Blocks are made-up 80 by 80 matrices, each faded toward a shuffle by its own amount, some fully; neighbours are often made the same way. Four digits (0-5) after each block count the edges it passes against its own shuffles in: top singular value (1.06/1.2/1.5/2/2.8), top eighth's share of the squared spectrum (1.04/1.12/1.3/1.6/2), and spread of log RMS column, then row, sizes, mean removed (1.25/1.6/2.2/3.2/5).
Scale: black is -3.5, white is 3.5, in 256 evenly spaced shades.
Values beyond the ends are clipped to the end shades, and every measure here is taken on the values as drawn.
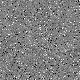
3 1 0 0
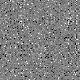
4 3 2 1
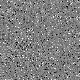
3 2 0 0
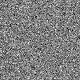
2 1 0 0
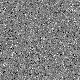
0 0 0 0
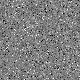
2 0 0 0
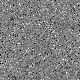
0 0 0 0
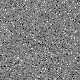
2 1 0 0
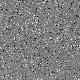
0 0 0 0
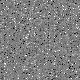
1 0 0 0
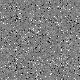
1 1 1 1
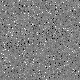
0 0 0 0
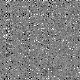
2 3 2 2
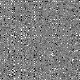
2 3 3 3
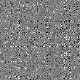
2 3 3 3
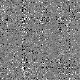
2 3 3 3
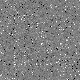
1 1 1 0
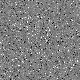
0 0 0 0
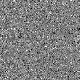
3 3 1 1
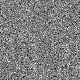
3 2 0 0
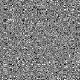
4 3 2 2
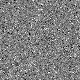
1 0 0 0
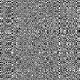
5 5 3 3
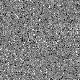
2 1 0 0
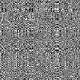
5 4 3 3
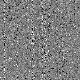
2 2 3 0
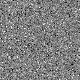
0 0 1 0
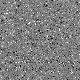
2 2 0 1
